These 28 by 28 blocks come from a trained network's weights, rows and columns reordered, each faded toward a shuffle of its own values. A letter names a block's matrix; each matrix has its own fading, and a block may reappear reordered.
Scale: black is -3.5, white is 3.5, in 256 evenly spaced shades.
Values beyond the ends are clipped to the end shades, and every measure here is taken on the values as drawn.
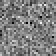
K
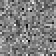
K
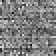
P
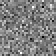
K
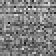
P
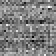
P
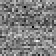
P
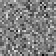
K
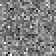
K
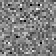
K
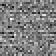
P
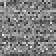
P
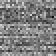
P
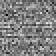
P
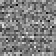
P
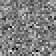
K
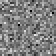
K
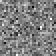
K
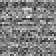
P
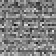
P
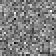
K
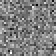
K
